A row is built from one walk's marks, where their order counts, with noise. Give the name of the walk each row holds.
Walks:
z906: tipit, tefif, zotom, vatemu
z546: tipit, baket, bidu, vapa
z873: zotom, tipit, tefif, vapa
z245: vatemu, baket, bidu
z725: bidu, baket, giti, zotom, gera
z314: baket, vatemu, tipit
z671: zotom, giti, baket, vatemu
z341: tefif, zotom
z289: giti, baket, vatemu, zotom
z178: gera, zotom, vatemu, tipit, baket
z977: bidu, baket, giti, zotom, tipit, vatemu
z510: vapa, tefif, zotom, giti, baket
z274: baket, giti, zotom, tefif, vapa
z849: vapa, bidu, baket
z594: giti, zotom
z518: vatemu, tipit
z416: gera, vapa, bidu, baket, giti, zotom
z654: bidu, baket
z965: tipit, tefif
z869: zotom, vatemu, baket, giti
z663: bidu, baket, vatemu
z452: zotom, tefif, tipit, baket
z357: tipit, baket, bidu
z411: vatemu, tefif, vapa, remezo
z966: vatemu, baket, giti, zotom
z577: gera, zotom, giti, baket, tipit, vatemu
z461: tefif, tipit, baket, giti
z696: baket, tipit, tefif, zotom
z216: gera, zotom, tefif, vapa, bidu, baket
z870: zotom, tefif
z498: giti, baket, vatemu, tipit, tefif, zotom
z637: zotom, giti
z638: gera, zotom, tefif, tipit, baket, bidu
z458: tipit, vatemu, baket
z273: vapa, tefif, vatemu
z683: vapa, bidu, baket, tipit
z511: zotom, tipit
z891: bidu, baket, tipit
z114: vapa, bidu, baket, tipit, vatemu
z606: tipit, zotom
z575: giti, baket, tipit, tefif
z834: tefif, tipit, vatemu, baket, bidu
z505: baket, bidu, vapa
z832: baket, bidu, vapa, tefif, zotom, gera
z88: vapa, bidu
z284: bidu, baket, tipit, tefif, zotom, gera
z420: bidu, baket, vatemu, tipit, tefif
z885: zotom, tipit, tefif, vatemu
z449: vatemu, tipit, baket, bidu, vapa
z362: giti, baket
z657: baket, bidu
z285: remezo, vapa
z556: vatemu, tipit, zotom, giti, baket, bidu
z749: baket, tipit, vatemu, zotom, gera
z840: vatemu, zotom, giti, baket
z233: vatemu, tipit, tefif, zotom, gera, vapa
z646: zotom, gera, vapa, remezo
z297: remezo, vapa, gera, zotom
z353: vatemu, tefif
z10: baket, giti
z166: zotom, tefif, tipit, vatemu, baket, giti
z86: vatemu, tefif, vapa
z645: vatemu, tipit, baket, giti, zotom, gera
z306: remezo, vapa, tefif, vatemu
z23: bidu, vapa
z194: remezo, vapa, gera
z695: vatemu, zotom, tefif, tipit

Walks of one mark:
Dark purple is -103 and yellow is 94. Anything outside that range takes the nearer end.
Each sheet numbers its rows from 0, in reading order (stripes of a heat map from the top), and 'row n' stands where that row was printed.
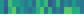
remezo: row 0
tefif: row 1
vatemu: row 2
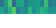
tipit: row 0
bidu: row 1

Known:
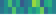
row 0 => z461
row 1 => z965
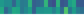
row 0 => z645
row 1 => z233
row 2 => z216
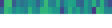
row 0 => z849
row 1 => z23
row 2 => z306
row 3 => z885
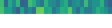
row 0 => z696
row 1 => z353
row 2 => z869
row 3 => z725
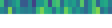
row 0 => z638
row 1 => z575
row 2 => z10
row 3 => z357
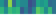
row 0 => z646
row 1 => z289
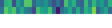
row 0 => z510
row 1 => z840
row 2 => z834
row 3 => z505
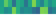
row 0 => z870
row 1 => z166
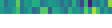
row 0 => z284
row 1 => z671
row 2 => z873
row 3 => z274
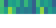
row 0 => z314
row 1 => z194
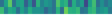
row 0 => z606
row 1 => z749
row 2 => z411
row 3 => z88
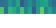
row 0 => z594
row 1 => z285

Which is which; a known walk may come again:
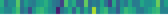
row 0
z284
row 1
z663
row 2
z834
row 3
z695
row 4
z518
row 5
z891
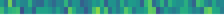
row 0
z646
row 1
z449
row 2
z511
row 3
z362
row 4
z637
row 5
z458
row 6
z725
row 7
z353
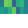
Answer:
z965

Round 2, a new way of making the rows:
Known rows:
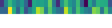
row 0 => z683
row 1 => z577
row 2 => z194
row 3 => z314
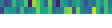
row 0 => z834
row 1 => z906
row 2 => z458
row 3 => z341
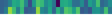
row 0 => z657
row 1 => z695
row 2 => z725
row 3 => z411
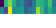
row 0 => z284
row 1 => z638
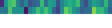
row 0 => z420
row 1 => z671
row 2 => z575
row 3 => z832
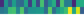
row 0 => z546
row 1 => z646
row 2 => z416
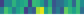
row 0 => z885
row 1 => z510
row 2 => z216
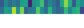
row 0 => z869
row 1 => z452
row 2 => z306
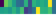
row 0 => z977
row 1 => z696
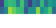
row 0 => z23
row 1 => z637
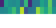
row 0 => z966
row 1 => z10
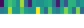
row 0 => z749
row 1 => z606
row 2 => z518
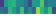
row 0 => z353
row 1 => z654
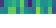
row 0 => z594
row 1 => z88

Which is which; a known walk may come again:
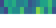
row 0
z86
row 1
z657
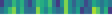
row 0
z362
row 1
z638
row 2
z114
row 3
z849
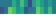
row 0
z505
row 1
z285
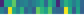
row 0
z891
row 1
z216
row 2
z683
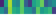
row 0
z297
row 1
z663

